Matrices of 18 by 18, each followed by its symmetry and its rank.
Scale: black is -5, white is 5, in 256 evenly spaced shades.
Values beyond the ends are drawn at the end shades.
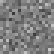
symmetric, full rank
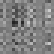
neither, rank two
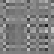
neither, rank two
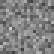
neither, full rank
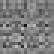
neither, rank three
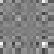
symmetric, rank two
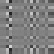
neither, rank one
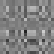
neither, rank two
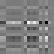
neither, rank one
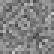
symmetric, full rank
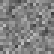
neither, full rank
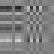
neither, rank one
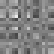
symmetric, rank two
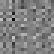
neither, rank three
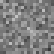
symmetric, full rank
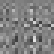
neither, rank three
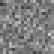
neither, full rank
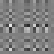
neither, rank one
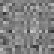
neither, rank three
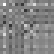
symmetric, rank two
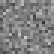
neither, full rank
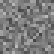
symmetric, full rank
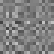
neither, rank two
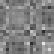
symmetric, rank two
